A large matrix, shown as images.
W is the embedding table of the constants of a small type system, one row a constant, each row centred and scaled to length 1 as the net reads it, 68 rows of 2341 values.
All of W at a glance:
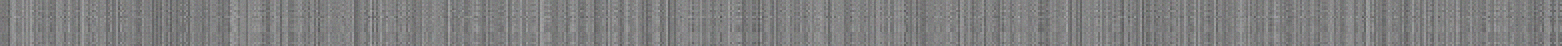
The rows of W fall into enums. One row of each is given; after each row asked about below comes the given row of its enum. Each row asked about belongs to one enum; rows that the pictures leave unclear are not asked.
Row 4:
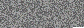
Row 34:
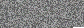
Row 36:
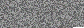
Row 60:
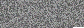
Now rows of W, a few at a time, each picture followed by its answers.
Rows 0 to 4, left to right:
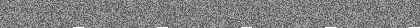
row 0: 36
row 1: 4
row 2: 34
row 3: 34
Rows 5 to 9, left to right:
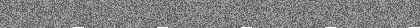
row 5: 4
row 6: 34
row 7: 60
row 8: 36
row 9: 4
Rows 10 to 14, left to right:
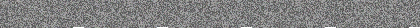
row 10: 34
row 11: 4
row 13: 4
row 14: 60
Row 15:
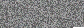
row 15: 34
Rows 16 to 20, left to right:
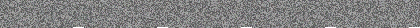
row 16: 36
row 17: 34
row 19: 36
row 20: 4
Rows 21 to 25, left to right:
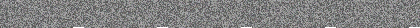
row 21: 34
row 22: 4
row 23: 4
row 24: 60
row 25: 60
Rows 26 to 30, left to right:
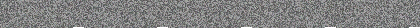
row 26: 60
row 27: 36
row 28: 36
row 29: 4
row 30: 60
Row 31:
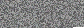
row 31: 36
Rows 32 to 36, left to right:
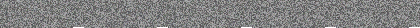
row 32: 34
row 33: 4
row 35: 36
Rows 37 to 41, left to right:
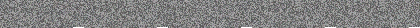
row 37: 36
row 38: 4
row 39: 34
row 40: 4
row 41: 4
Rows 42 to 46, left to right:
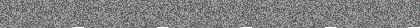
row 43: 36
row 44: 4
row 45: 36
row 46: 4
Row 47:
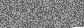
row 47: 4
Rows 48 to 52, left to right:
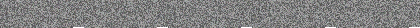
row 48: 34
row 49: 4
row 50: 34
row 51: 60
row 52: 36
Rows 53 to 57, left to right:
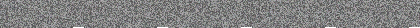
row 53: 34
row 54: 34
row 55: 4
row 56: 60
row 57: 36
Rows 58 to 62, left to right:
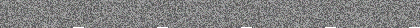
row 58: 34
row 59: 60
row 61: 34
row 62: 36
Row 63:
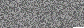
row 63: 36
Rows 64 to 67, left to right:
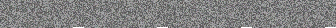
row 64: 4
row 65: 4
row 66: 34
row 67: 36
